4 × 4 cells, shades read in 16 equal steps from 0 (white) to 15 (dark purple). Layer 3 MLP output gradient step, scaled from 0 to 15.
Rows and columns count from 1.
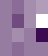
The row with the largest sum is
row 3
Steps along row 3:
down up up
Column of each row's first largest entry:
2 2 4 2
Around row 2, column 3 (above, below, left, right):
7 8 11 0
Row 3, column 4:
15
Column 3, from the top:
7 7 8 8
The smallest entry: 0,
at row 2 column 4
